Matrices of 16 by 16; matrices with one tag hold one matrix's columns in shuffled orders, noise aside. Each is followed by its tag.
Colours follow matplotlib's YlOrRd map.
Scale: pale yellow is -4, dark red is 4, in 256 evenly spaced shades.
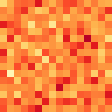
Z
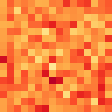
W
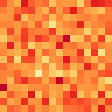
Z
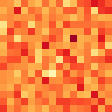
Z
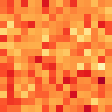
W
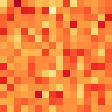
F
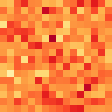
Z
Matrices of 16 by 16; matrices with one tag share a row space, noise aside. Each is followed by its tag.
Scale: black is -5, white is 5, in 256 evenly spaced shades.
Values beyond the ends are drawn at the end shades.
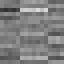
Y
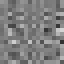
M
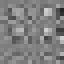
M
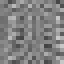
M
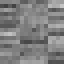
Y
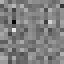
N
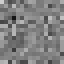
N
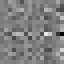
M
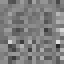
M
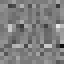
M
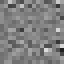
M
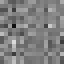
N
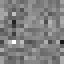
N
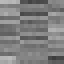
Y
